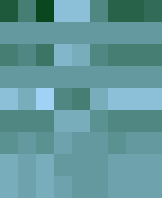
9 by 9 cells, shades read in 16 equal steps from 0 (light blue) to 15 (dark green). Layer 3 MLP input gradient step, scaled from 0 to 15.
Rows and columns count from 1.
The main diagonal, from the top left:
13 6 10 6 9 7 7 5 5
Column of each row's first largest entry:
3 1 3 1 5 1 1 4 5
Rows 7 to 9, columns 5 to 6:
6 6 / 6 6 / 6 6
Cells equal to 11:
1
